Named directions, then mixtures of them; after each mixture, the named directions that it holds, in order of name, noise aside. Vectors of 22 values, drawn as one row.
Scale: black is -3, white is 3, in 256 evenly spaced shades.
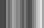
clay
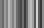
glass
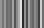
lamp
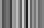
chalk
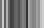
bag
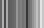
bag, clay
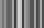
bag, glass, lamp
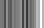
bag, clay, lamp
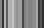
bag, glass, lamp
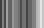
bag, clay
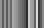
chalk, glass, lamp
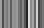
chalk, glass, lamp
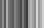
bag, clay, glass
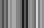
clay, glass, lamp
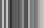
bag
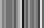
lamp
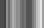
clay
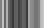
bag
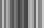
bag, glass
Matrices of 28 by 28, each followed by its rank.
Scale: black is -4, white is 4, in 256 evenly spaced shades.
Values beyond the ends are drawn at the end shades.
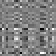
two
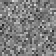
full rank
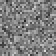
full rank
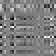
two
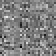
five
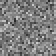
full rank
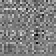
five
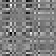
two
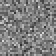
full rank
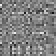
five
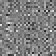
five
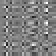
two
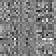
five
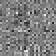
five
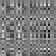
two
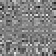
five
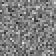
full rank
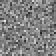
full rank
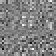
five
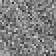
full rank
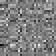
five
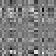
two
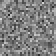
full rank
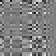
two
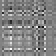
two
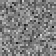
full rank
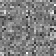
five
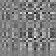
two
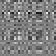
two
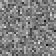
full rank
